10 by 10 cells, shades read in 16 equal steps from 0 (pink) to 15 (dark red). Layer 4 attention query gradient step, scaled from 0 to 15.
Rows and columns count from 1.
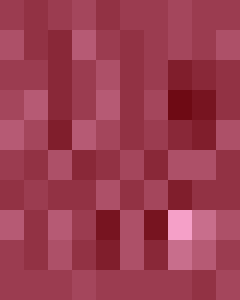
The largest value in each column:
11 11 13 12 14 11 14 15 14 11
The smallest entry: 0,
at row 8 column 8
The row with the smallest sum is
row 8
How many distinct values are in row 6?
5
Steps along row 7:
down up same down up down up down same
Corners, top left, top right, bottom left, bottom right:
10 10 10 9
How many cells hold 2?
0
